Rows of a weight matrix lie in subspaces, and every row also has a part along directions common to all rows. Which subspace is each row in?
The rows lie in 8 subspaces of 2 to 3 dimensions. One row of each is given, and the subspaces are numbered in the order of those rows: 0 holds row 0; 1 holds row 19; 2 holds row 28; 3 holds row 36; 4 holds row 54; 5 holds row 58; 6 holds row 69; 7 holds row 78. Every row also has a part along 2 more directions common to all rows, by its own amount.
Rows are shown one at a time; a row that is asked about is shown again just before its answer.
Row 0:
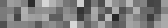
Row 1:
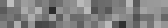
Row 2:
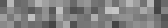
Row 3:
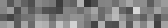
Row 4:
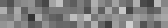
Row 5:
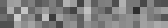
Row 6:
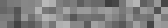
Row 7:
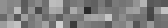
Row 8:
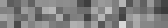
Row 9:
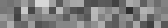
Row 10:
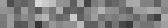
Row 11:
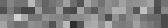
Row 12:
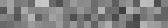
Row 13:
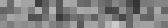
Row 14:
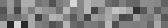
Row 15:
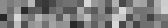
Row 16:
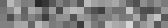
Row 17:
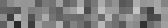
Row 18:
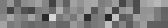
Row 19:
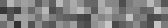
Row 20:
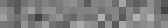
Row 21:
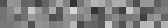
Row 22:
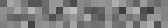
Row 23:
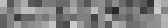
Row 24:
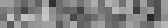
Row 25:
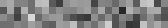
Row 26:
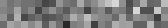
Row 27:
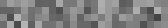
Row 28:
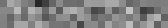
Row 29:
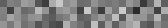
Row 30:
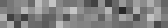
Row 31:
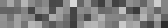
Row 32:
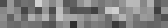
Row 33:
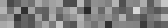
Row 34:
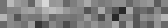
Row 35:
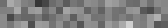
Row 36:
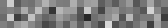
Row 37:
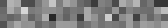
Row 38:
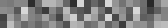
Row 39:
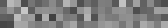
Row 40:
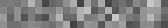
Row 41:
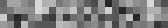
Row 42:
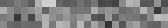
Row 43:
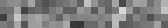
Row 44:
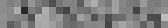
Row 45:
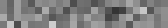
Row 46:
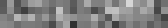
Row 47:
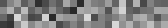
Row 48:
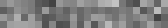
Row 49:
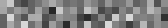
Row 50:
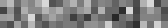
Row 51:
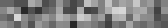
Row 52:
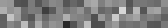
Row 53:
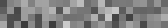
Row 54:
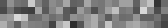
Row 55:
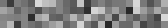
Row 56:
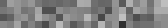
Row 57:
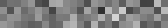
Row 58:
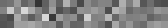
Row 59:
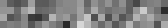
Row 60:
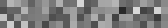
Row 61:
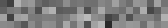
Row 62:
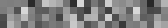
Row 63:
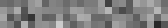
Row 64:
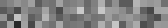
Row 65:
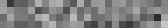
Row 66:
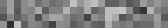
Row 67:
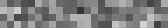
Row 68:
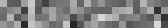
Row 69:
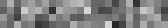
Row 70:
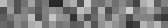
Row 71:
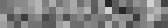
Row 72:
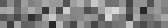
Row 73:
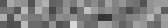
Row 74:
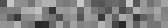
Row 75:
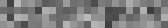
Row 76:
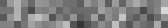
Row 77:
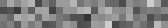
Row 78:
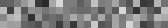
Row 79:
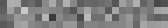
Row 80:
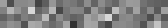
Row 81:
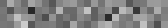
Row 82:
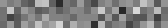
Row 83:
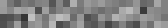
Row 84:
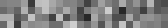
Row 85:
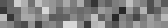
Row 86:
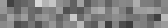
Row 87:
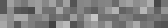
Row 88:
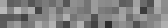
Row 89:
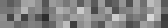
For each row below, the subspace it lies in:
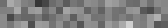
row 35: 2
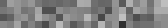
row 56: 6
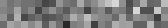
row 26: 1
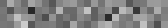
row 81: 5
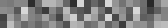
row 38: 0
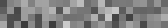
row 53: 3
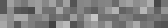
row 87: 4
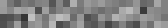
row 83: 4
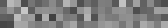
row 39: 5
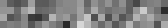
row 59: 6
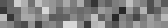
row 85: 3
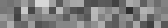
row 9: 2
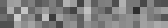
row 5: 5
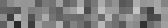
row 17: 1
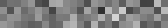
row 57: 7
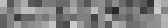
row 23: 4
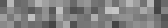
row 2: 4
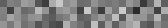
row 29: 7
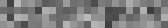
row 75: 3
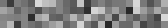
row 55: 2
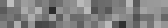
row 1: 6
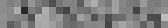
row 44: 0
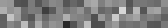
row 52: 3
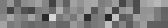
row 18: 5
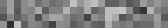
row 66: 3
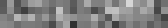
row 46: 4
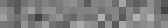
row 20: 6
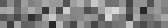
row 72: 3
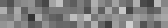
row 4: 7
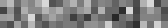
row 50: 7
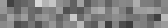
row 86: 2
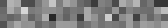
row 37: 5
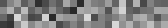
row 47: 5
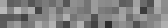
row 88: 4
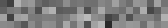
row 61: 3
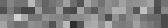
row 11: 4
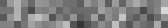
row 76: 6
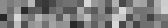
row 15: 6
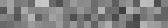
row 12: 7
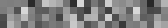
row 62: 0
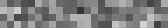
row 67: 1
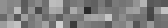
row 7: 5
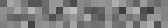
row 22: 2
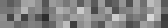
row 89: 0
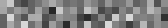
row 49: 3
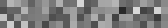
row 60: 1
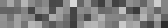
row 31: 2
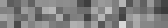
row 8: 6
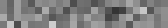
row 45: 3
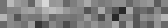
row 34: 7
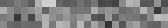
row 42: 1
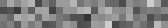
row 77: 1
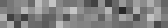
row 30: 0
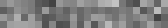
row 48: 1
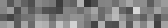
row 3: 7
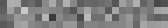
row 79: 5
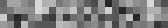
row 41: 0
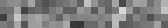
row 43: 6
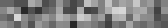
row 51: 4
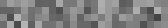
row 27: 1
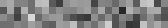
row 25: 7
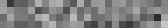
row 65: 2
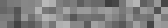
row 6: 1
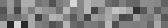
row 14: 3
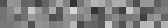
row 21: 2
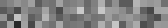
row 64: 1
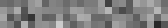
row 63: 0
